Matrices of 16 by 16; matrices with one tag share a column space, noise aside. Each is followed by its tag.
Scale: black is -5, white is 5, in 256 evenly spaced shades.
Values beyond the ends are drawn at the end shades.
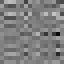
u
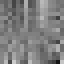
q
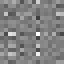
u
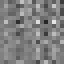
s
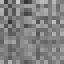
s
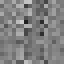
s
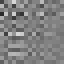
u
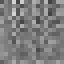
s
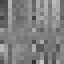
q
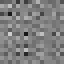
u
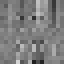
q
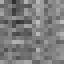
s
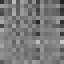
s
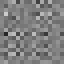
u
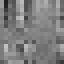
q
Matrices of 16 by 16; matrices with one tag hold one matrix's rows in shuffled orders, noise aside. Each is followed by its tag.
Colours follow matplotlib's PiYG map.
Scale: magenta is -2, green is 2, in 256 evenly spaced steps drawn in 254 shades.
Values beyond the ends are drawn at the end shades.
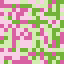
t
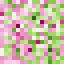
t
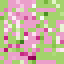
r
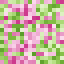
r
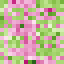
r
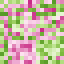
r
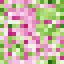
r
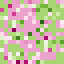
r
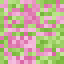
r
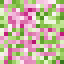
r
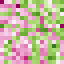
t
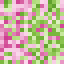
t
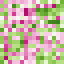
r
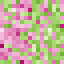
t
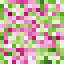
r
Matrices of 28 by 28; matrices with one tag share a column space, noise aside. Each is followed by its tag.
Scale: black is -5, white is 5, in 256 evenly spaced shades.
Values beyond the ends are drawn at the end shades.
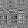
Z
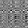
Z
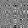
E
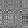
Z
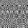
E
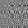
E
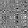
Z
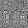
Z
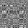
E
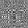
Z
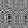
Z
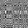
E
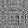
Z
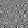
E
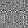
Z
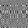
E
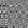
E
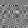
E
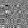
E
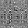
Z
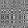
Z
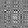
Z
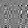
E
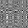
Z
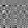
E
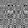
E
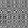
Z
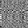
Z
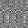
Z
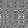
Z
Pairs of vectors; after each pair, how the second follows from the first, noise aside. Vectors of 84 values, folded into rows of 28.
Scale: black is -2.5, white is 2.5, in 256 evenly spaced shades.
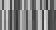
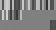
partly zeroed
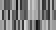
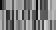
wrapped around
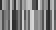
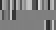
partly zeroed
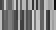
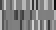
partly zeroed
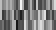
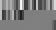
partly zeroed
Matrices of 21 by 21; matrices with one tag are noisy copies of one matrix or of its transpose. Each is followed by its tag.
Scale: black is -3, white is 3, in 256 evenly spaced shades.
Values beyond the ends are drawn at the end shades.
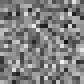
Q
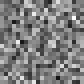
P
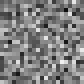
Q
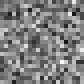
Q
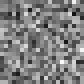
Q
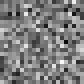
Q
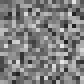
Q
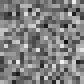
Q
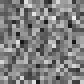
P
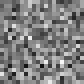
Q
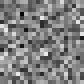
P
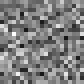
P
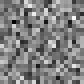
P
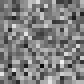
Q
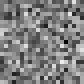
Q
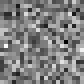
Q
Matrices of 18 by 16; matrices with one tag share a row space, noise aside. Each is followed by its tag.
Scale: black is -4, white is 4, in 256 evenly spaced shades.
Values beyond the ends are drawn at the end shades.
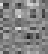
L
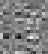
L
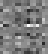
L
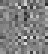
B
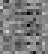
L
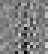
B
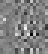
B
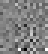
B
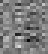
L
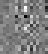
B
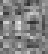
L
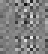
B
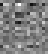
L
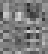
L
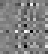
B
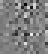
B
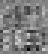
L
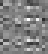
L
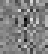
B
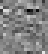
L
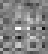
L
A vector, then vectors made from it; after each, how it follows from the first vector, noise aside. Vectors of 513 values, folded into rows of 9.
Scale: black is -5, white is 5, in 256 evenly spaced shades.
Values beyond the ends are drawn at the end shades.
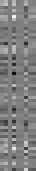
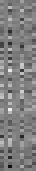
wrapped around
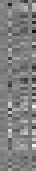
wrapped around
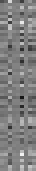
reversed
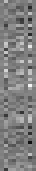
wrapped around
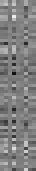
copied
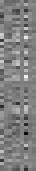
wrapped around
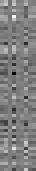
copied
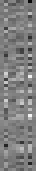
wrapped around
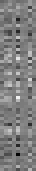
wrapped around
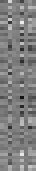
reversed
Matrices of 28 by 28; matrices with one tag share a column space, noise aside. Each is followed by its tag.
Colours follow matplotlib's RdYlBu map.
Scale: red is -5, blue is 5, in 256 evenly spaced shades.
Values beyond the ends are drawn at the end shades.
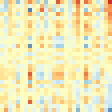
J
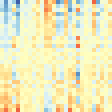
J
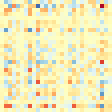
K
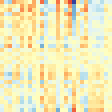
J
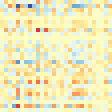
K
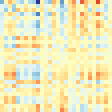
J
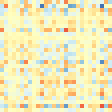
K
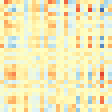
J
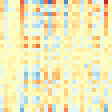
J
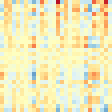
J
